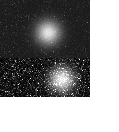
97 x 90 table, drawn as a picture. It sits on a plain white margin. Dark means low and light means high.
Seam: horizontal, 60% of the way down, the top part calmer. Ninth with the highest average: bottom right. Histogram: skewed, a long tail of high values. Bumps: two. Average level on the scale: 20%.
